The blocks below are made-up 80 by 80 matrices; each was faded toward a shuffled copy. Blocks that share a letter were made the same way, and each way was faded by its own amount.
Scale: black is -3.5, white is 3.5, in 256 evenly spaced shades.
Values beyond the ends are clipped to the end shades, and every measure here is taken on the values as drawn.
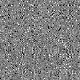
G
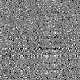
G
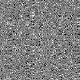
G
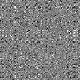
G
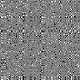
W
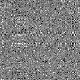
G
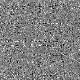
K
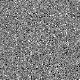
K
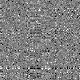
G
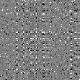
W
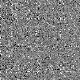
K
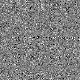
K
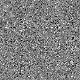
K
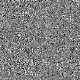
K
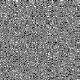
G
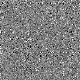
K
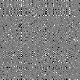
W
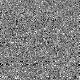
K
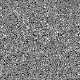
K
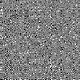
G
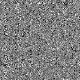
K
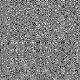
G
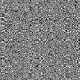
G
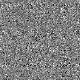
K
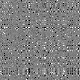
W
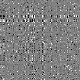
W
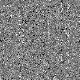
K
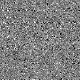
K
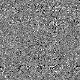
K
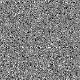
K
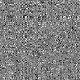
G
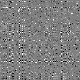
W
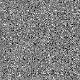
K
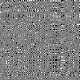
W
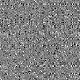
G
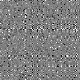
W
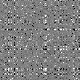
W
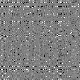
W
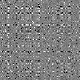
W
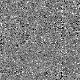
K
